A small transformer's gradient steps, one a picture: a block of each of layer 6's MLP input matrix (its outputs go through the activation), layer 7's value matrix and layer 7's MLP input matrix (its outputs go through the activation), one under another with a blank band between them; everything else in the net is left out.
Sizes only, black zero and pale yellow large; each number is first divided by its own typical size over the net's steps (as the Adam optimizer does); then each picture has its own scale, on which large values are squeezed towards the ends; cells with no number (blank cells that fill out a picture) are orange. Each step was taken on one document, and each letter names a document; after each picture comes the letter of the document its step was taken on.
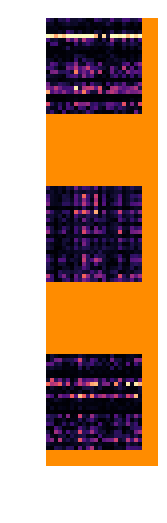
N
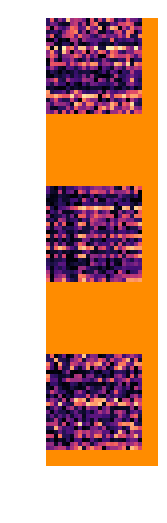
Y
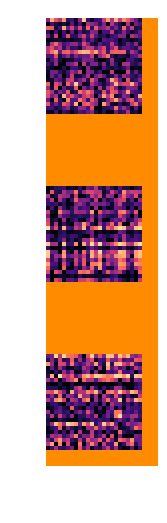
Y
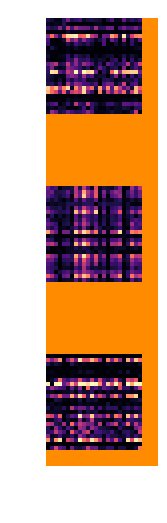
N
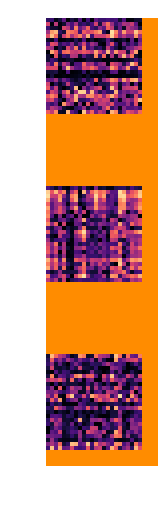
Y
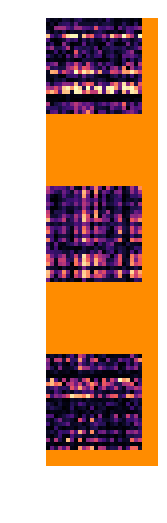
N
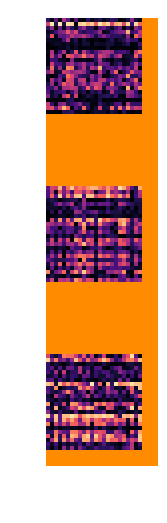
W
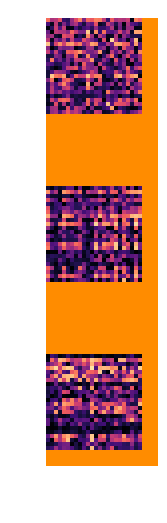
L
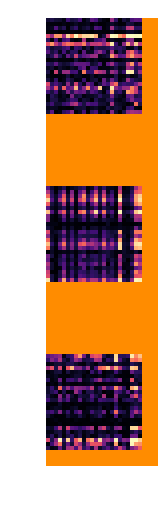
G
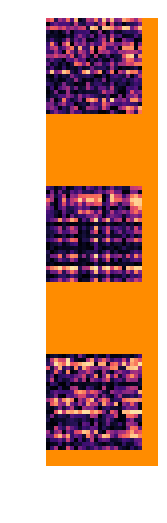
L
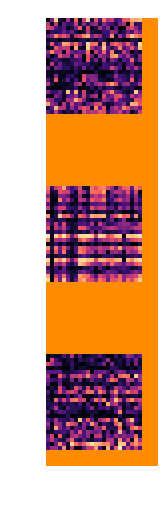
Y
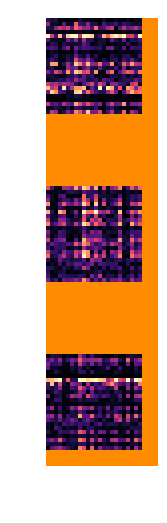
N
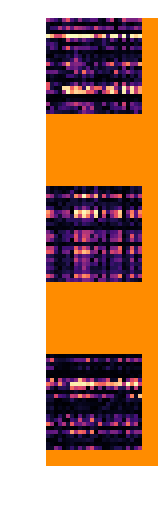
N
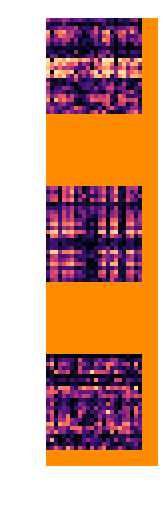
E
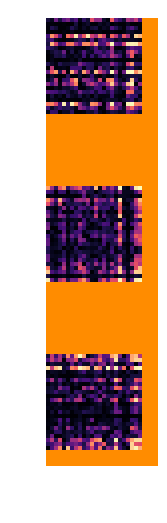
G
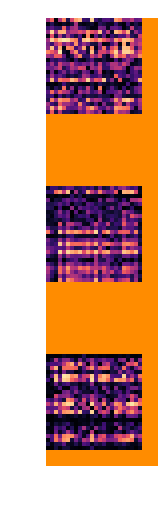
L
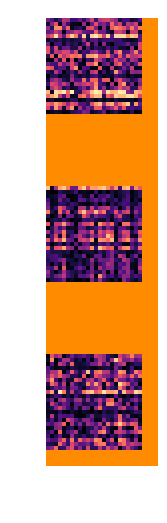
Y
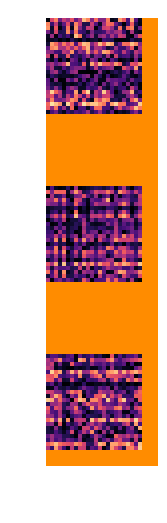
Y
